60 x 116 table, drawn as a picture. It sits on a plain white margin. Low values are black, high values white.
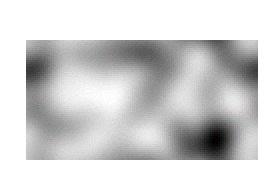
Mirror symmetry: none. Odd rows or columns: none. Roughest part: bottom right. Lone odd cells: none.
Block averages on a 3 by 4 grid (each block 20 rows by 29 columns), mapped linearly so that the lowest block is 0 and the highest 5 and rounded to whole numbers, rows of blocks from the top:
2 2 2 1 | 3 5 3 3 | 3 4 2 0
